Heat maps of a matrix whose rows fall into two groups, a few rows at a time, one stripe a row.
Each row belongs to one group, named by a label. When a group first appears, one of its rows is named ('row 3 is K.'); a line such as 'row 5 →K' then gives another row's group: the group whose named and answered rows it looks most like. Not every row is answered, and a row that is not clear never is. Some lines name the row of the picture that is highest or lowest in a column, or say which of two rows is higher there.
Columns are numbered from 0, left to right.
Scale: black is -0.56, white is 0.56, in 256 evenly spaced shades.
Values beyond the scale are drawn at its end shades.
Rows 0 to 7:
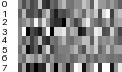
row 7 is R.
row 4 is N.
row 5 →R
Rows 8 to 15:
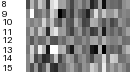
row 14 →R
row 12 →N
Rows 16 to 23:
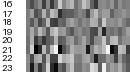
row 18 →N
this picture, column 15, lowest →21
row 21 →R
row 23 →N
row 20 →R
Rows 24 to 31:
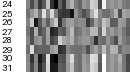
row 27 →N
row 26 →R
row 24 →N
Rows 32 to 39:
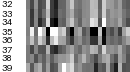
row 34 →N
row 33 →N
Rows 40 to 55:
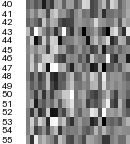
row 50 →R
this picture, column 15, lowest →44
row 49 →N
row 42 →R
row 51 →R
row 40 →R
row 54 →R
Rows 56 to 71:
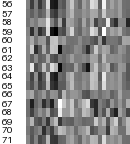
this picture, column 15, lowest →63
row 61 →R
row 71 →N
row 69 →R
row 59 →N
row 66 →R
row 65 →N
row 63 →R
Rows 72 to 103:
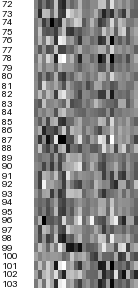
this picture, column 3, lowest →87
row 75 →R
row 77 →N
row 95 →N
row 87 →N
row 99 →R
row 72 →N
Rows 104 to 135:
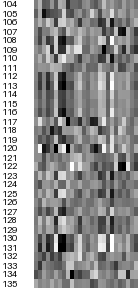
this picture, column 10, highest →109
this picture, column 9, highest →122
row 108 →N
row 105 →R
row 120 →R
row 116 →N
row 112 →N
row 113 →N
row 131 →N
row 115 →N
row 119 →N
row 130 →N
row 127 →N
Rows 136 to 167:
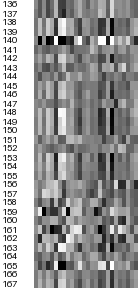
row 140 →N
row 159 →R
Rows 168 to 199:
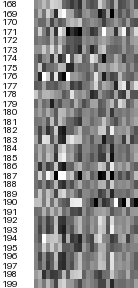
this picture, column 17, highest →171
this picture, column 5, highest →176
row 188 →N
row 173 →R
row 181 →R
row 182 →N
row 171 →R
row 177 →R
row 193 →N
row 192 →N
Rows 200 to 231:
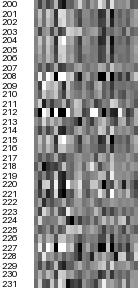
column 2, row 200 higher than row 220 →No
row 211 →R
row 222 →R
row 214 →N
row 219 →N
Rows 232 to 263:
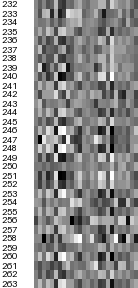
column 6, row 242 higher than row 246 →No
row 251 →N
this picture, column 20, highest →258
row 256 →R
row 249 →N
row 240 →N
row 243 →R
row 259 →N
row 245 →N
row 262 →N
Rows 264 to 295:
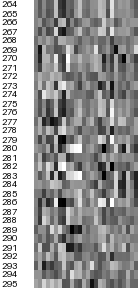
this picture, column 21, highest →277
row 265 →N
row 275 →N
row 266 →R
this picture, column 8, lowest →291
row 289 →R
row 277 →R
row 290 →N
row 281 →R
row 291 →R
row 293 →R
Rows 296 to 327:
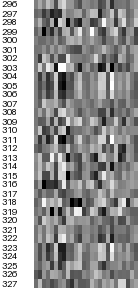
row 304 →N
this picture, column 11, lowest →318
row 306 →N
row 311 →N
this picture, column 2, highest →318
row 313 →R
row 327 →R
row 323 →N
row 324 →N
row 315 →R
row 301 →R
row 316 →R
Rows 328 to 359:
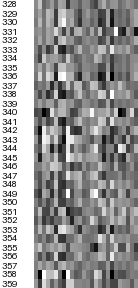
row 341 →N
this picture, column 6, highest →336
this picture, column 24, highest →340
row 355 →R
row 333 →N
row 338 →N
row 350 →N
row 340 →R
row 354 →N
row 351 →R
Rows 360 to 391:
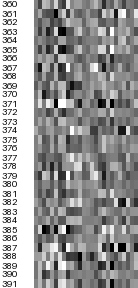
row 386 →N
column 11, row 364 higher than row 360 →No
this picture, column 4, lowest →378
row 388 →R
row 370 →R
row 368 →N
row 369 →R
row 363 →N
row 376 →R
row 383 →R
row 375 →R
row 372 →N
